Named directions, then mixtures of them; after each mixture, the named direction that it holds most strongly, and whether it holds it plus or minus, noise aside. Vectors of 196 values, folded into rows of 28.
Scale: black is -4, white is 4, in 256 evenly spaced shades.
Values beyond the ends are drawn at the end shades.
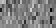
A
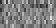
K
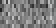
K, plus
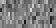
A, plus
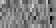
A, plus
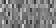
K, minus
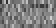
K, plus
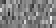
A, minus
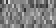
K, plus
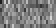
K, plus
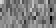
A, plus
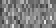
K, plus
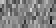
A, plus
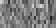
K, minus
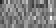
K, plus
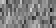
A, plus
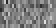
K, plus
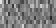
K, minus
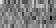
K, minus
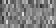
K, plus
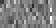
A, minus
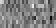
K, minus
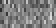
K, plus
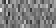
K, minus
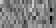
A, plus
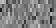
A, plus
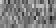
K, minus
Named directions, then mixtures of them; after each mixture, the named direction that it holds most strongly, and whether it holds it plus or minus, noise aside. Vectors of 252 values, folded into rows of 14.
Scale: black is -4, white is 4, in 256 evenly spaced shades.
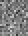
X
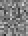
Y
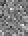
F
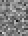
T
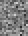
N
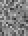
F, minus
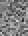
T, minus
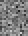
N, plus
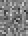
Y, plus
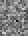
T, plus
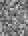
N, minus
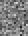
N, plus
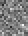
F, plus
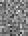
X, minus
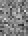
Y, minus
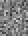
Y, minus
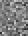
T, plus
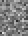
T, plus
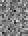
T, minus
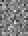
X, plus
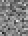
T, minus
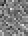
F, plus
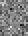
F, minus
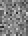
Y, minus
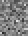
T, minus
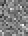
F, plus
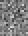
X, plus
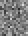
Y, plus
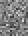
X, minus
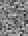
N, plus
